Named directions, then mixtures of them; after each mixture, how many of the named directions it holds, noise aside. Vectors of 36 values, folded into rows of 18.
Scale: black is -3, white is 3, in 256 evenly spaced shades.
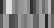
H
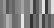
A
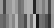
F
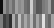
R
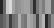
three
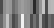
two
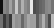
two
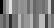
two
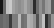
three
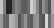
one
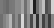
two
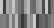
three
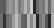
two
